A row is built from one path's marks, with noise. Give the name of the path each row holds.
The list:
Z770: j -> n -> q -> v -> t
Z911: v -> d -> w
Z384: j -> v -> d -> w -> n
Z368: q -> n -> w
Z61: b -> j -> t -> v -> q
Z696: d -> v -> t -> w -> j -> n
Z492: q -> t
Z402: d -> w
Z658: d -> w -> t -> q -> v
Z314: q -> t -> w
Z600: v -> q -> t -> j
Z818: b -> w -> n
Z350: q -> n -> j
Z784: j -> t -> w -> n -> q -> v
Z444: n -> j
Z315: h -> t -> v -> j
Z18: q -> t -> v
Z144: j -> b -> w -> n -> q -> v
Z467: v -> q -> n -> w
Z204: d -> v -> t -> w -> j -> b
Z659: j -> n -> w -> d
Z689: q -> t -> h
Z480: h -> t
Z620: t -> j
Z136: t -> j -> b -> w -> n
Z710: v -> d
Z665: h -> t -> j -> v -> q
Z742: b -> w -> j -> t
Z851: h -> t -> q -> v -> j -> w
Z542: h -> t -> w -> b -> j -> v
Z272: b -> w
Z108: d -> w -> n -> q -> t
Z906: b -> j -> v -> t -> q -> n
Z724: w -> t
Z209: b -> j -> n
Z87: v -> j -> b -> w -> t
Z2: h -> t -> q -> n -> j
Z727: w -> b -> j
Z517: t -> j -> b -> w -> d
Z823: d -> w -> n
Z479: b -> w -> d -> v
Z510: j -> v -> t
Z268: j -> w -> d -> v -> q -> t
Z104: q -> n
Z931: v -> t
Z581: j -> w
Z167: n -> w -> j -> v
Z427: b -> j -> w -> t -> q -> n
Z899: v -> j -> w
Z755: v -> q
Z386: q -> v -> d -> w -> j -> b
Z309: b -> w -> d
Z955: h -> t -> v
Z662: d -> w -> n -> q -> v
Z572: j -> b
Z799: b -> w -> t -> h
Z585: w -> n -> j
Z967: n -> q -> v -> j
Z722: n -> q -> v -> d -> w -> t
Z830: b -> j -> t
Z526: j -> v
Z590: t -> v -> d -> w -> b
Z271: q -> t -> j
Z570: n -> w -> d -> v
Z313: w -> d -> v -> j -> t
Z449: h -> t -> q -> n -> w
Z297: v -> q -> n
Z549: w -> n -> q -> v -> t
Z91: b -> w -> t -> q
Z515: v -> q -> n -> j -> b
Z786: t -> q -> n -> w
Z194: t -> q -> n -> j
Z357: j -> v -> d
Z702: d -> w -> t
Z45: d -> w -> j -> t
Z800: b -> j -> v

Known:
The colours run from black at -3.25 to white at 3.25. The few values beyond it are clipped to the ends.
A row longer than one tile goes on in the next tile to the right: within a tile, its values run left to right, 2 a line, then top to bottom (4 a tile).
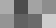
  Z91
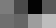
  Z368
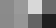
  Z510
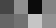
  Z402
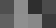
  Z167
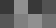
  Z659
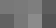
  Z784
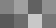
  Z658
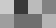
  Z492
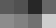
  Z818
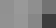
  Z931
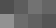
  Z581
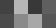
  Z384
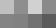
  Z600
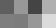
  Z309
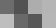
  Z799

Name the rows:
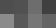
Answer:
Z724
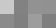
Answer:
Z18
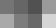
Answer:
Z272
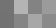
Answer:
Z590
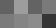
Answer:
Z899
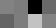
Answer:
Z467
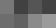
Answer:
Z786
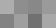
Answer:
Z515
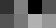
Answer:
Z823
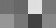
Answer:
Z742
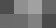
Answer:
Z45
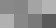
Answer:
Z955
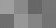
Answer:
Z967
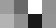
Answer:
Z830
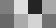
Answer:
Z710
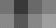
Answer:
Z449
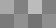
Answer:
Z906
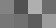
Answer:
Z427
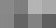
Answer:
Z851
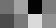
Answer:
Z662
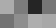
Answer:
Z297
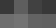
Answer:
Z585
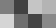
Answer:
Z480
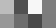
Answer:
Z271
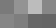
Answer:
Z87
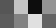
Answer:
Z911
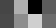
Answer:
Z570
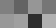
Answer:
Z209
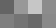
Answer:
Z517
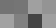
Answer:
Z727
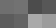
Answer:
Z108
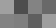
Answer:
Z350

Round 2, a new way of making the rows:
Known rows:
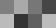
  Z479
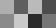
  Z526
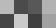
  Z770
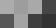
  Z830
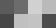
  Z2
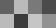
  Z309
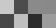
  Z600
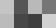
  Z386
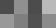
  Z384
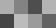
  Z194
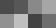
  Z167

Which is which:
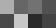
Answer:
Z510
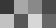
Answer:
Z818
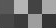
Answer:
Z45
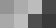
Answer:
Z209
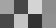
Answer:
Z665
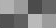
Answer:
Z492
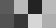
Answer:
Z108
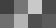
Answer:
Z955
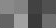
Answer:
Z931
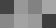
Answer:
Z585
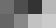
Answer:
Z549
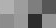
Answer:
Z357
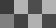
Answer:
Z659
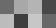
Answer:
Z272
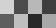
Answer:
Z61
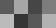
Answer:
Z911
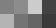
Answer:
Z727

